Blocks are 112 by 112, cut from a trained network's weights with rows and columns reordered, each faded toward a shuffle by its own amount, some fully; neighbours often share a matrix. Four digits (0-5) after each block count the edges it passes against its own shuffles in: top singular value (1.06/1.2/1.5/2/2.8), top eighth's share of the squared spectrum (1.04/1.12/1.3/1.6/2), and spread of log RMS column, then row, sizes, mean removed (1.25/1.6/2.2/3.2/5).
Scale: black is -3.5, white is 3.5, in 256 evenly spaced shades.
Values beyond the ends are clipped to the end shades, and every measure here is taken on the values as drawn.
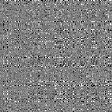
4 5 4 4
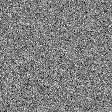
0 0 0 0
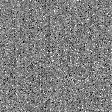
2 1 0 1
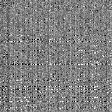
4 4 1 4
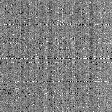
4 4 0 3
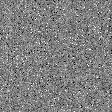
0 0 0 0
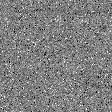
0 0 0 0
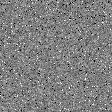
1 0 0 0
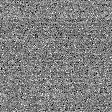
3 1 0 0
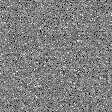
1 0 0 0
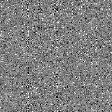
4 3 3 2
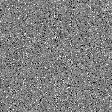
2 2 1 0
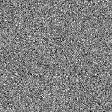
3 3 0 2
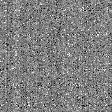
3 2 0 2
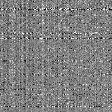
4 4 1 4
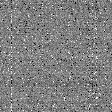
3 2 2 0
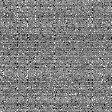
4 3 3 1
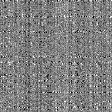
4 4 2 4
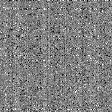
3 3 0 3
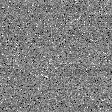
1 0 0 0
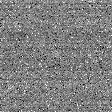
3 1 1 0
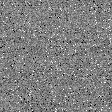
1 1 0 0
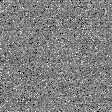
1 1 0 0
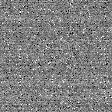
3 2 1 0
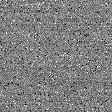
2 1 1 0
